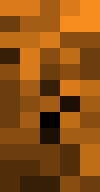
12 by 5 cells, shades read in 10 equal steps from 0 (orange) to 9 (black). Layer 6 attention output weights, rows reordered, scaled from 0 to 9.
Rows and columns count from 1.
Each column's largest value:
7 7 9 8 5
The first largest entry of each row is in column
3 1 4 1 3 3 4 3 3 4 1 2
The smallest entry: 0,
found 3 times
